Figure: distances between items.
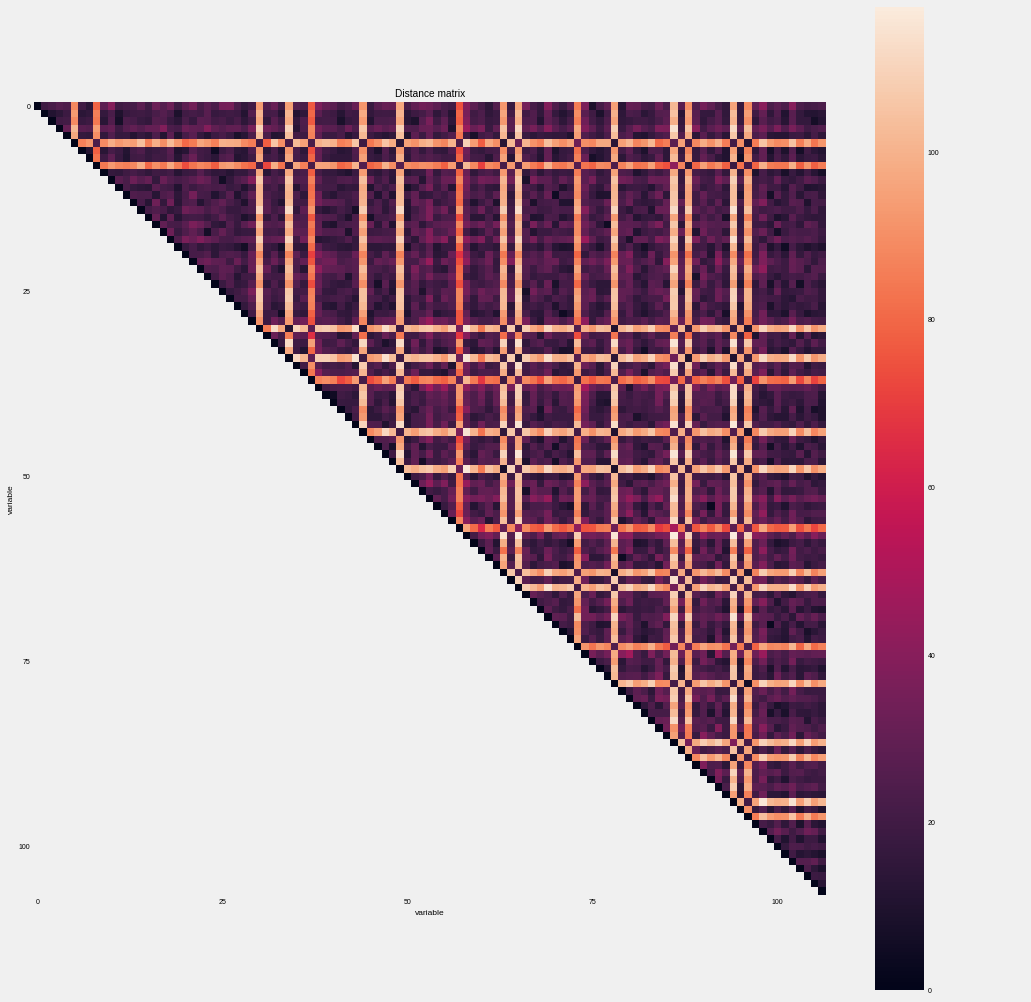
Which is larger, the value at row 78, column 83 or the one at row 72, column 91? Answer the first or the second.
the first
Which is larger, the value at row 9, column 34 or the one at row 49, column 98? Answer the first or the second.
the second
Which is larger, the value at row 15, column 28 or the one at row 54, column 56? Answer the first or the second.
the second
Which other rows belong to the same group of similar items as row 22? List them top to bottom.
0, 1, 2, 3, 4, 6, 7, 9, 10, 11, 12, 13, 14, 15, 16, 17, 18, 19, 20, 21, 23, 24, 25, 26, 27, 28, 29, 31, 32, 33, 35, 36, 38, 39, 40, 41, 42, 43, 45, 46, 47, 48, 50, 51, 52, 53, 54, 55, 56, 58, 59, 60, 61, 62, 64, 66, 67, 68, 69, 70, 71, 72, 74, 75, 76, 77, 79, 80, 81, 82, 83, 84, 85, 87, 89, 90, 91, 92, 93, 95, 97, 98, 99, 100, 101, 102, 103, 104, 105, 106
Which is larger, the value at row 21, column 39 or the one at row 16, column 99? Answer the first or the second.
the first
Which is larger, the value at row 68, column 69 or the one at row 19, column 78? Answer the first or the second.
the second
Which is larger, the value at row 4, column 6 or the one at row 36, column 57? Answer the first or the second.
the second
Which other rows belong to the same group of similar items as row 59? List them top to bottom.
0, 1, 2, 3, 4, 6, 7, 9, 10, 11, 12, 13, 14, 15, 16, 17, 18, 19, 20, 21, 22, 23, 24, 25, 26, 27, 28, 29, 31, 32, 33, 35, 36, 38, 39, 40, 41, 42, 43, 45, 46, 47, 48, 50, 51, 52, 53, 54, 55, 56, 58, 60, 61, 62, 64, 66, 67, 68, 69, 70, 71, 72, 74, 75, 76, 77, 79, 80, 81, 82, 83, 84, 85, 87, 89, 90, 91, 92, 93, 95, 97, 98, 99, 100, 101, 102, 103, 104, 105, 106
